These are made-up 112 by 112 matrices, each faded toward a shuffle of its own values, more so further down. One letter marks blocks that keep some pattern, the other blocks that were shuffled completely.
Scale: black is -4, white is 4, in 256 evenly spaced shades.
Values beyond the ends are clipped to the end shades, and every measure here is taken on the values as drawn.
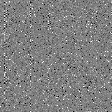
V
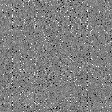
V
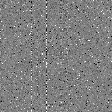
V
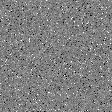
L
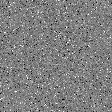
L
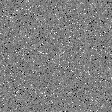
L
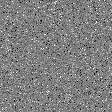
L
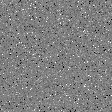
L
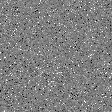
L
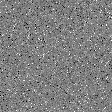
L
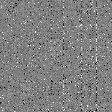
V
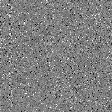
V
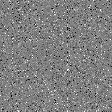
V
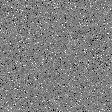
L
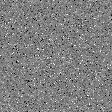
L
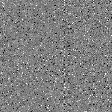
V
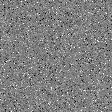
L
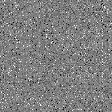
V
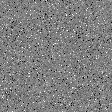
L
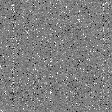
V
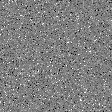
L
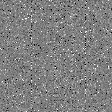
V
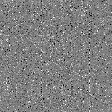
V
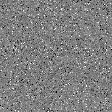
V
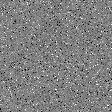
L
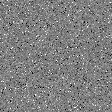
L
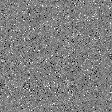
V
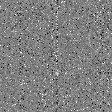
V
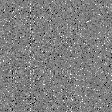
V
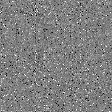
V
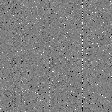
V
